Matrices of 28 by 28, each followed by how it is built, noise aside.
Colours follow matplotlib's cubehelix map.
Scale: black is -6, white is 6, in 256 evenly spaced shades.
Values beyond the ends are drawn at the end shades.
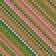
Toeplitz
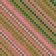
Toeplitz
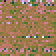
uneven rows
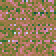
uneven rows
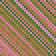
Toeplitz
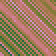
Toeplitz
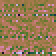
uneven rows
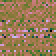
uneven rows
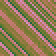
Toeplitz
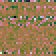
uneven rows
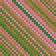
Toeplitz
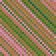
Toeplitz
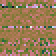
uneven rows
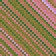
Toeplitz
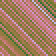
Toeplitz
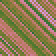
Toeplitz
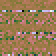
uneven rows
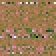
uneven rows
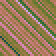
Toeplitz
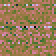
uneven rows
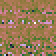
uneven rows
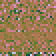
uneven rows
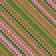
Toeplitz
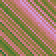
Toeplitz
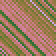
Toeplitz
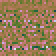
uneven rows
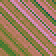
Toeplitz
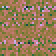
uneven rows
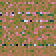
uneven rows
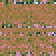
uneven rows
